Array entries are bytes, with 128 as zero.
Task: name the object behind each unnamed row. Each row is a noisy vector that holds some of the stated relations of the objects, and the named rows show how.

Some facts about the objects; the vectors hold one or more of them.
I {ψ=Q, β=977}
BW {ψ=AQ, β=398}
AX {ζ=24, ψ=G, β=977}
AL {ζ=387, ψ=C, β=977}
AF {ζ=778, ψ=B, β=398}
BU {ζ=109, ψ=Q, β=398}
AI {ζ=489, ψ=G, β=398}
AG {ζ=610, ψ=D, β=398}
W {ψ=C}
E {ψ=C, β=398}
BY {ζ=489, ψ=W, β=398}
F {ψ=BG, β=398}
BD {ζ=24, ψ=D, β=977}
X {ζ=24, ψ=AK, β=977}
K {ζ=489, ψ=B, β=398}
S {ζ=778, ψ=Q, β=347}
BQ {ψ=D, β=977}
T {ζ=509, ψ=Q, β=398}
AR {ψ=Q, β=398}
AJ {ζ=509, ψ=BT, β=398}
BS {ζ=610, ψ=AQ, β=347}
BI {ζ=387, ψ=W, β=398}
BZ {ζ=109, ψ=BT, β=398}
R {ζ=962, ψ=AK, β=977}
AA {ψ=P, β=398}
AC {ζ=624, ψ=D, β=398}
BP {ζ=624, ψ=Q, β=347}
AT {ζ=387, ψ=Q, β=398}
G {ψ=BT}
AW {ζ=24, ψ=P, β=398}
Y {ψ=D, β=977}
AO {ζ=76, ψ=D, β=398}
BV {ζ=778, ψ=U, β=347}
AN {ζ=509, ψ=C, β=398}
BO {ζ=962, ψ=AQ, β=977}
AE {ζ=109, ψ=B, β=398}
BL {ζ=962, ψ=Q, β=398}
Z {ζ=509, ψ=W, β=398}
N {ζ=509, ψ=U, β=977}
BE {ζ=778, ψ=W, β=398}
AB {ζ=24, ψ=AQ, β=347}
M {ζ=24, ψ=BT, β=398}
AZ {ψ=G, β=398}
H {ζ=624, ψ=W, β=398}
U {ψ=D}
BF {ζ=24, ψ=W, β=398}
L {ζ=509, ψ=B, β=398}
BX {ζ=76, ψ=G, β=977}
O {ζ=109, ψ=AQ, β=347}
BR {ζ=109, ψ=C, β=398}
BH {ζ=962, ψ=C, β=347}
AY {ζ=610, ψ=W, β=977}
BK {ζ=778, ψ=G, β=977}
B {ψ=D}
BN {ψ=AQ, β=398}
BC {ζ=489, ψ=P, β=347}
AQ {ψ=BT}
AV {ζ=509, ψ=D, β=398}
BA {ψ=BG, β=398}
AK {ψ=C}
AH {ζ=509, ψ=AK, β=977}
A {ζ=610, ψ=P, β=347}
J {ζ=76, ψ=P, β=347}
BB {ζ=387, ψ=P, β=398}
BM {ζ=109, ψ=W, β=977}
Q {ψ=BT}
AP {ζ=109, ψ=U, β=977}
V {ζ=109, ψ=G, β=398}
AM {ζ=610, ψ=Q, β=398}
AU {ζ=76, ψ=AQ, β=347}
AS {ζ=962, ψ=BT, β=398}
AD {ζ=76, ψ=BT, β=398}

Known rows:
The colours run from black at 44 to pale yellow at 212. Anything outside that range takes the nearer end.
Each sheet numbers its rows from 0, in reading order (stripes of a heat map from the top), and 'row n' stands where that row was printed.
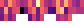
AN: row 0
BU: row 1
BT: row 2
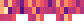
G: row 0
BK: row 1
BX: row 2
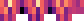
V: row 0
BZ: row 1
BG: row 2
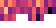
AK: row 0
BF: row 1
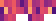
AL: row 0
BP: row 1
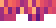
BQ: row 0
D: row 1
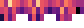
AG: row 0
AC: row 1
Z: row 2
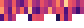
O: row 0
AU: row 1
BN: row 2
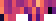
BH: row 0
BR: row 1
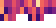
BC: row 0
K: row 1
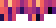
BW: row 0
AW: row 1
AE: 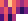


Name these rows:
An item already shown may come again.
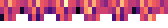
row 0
BE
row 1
AC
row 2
AZ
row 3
BT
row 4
H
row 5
BX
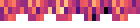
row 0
AY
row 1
I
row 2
G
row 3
BF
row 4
BK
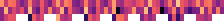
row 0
R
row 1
BS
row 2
AX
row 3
BS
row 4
J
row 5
AJ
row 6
AC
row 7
AP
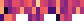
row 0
J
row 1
T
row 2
BV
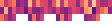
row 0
X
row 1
P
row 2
P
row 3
Q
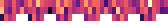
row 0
BS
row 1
E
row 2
AQ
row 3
BO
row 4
AH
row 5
BL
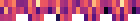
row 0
BM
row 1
AD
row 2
BS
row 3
BR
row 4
BZ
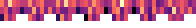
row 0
E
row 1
BD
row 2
AA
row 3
BI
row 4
AI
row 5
AB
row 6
N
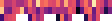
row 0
S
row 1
AO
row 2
BB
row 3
AS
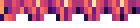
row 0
A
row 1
AT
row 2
BY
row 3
AS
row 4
M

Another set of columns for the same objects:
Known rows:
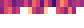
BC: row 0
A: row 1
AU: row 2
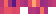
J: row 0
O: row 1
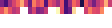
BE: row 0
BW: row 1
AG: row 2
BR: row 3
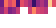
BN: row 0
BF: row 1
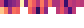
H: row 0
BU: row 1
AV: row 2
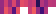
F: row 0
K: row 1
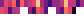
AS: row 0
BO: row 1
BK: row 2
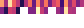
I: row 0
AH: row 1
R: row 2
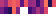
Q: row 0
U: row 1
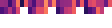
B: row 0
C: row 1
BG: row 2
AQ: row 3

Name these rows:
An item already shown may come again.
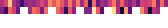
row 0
BO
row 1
E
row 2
BU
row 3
X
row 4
BP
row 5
AT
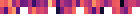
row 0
BX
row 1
BF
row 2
P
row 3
S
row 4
AE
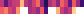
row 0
BI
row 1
AB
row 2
A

